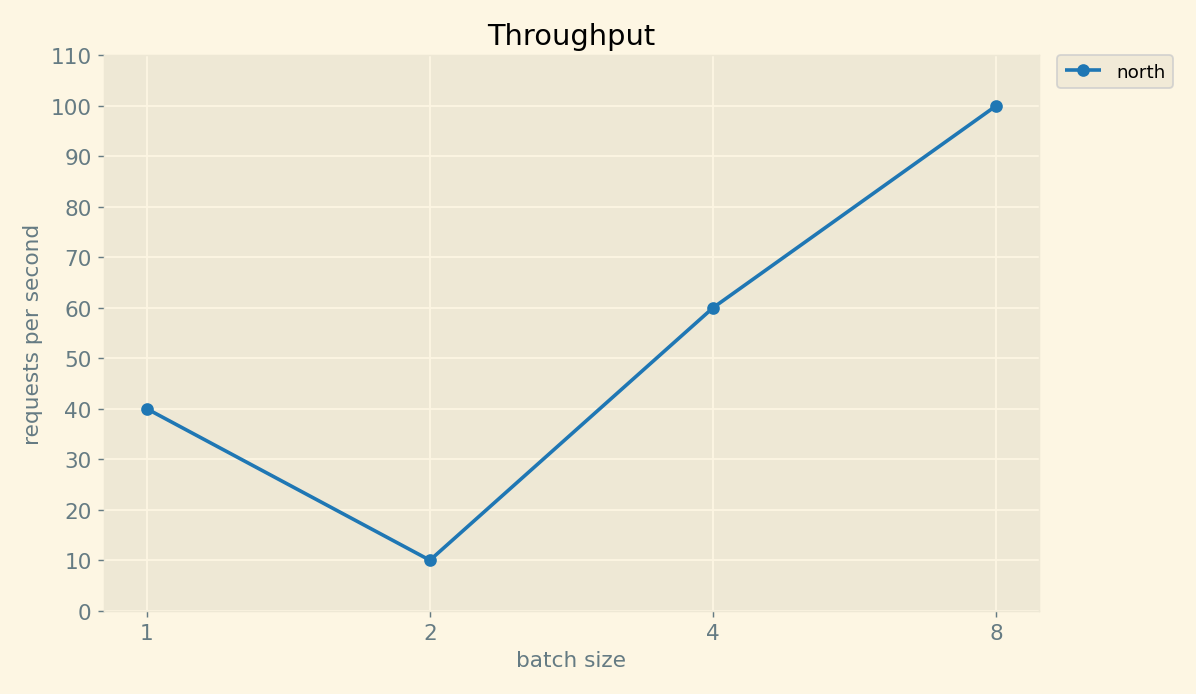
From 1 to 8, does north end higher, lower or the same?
higher
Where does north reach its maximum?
8
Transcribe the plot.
Title: Throughput
x-axis: batch size, ticks 1 2 4 8
y-axis: requests per second, ticks 0 10 20 30 40 50 60 70 80 90 100 110
Legend: north
Values:
north: 40 10 60 100
